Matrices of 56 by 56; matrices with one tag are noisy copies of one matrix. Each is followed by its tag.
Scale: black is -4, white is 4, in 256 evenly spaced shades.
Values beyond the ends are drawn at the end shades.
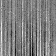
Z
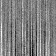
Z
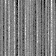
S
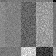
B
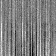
Z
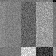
B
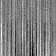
Z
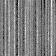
S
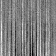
Z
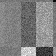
B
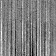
Z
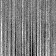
Z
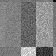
B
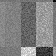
B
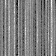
S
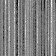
S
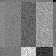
B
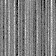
S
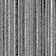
S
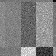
B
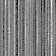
S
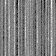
S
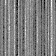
S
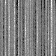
S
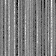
S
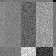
B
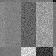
B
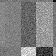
B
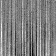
Z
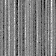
S
